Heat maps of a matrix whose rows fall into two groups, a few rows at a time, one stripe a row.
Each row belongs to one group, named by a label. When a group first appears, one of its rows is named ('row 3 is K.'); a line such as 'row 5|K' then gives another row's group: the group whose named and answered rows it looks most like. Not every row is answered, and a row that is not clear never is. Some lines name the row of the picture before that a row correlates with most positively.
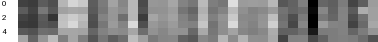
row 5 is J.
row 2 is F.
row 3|F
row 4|F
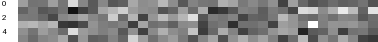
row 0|J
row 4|J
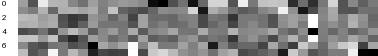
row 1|J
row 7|J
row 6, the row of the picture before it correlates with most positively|1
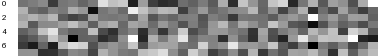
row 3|J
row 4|J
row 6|F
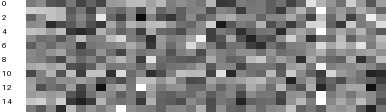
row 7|J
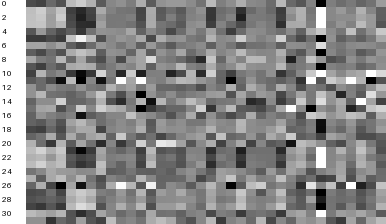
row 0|F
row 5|F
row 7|F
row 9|F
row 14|J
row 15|J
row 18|F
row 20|J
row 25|J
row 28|F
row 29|F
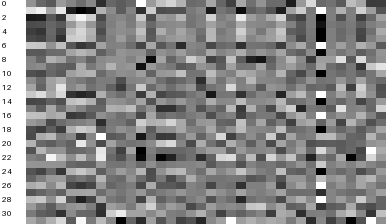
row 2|F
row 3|F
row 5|F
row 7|F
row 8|J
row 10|F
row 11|J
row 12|J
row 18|F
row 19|J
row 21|J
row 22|J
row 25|J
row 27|F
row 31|J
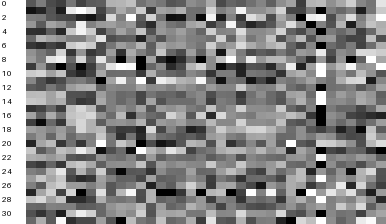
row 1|F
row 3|J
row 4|F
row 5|J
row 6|F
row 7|J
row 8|J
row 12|F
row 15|F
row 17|F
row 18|J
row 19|J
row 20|J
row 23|F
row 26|J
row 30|F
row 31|J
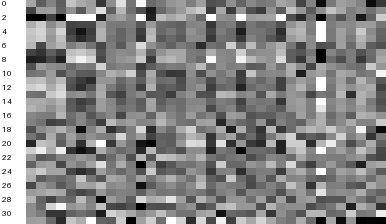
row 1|J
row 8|F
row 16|J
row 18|J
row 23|J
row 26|J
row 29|J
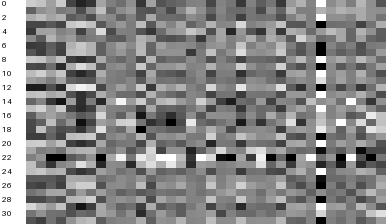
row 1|J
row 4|J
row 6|F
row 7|F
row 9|F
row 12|F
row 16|J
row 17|J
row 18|J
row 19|F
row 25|F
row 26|F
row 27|J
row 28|F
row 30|J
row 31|F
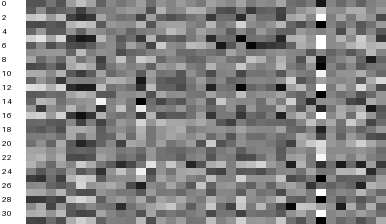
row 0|F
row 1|J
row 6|J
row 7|J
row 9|F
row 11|J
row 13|F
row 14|J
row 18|F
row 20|J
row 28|F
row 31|F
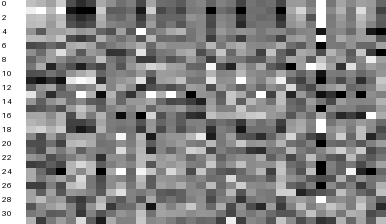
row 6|F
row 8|J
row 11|F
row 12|J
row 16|J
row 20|F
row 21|J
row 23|F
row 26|F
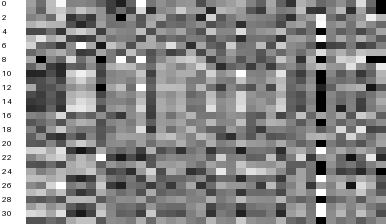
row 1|J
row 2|J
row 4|F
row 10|F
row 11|F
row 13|F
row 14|F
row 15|F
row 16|J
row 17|F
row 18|J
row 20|F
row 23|F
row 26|J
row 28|F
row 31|F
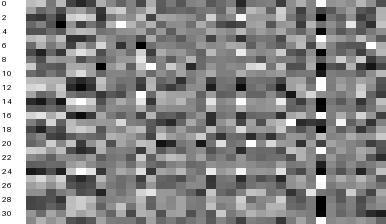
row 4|F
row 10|F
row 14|F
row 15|F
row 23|F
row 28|F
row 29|F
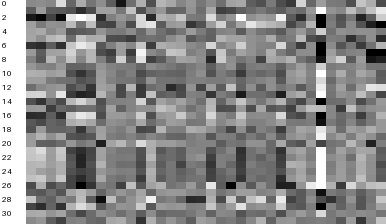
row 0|J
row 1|J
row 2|F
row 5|J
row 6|F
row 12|J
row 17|F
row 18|J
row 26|J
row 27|F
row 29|F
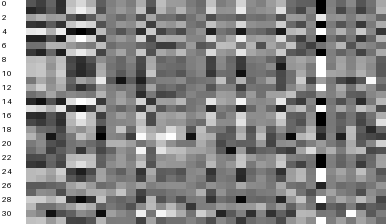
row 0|F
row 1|F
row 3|F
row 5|F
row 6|J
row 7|F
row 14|F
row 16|F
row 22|F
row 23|F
